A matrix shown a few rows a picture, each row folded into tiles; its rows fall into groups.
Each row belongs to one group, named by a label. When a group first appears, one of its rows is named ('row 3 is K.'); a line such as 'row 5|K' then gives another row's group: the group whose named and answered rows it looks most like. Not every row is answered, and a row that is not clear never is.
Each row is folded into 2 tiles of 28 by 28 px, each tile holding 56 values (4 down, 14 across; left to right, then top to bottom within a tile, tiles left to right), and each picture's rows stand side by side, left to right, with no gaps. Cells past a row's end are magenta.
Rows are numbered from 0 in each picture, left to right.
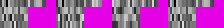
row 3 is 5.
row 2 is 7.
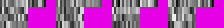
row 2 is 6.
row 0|7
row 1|7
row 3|7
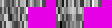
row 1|6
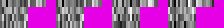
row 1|5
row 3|6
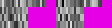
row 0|7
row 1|5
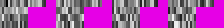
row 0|6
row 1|5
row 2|7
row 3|7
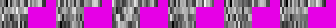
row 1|6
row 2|7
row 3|6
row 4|5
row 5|6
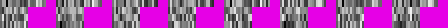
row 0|5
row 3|7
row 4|5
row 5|6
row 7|6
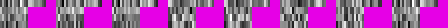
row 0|6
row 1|6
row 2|6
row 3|7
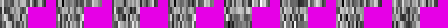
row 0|7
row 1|5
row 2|7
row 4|6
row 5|5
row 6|5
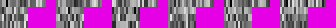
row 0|5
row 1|5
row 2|7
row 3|6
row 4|5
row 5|6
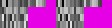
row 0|5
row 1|5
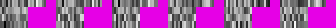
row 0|6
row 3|5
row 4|7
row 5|5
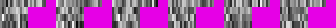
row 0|6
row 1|5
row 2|7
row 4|6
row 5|7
